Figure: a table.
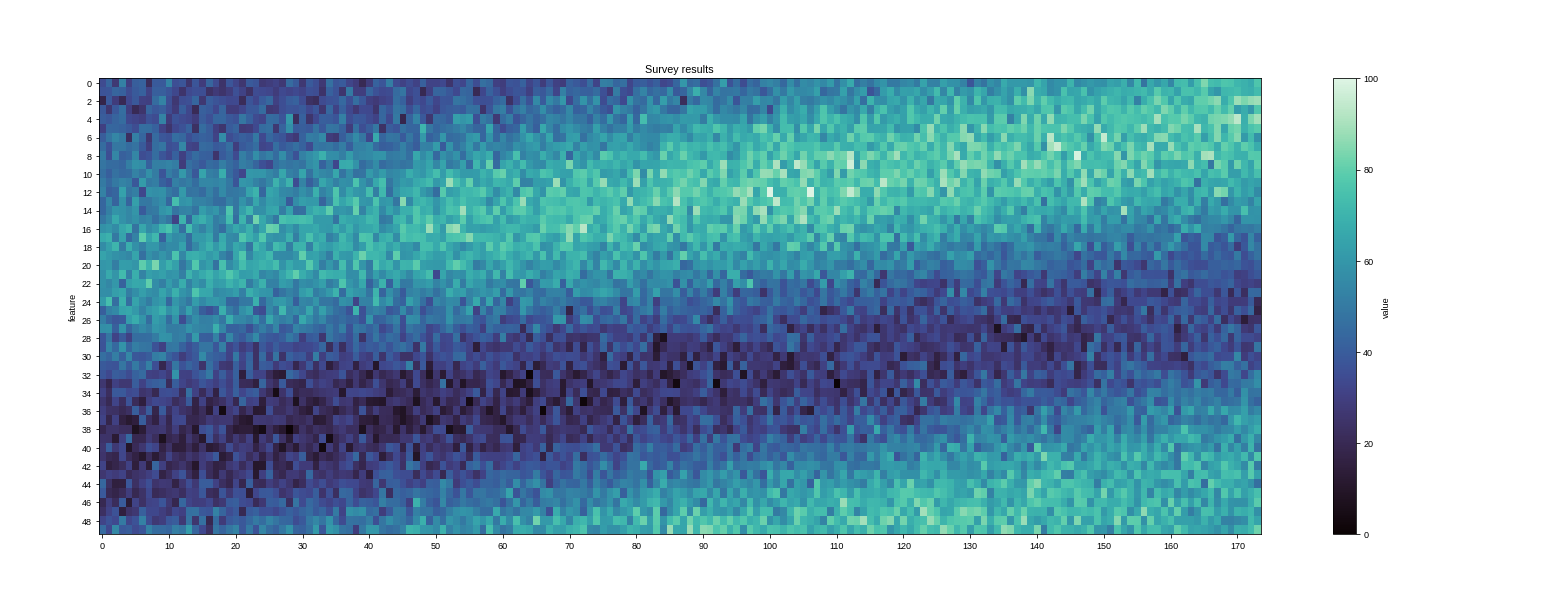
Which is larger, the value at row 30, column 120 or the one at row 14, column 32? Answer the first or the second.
the second
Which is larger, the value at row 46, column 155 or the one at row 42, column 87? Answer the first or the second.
the first
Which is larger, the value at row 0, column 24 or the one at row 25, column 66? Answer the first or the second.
the second
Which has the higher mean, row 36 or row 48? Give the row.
48
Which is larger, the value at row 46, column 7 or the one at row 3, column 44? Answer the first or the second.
the second
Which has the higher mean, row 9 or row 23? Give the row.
9
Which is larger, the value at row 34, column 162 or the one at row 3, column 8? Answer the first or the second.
the first
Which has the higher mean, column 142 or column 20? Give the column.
142
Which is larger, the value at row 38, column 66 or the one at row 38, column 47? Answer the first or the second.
the first
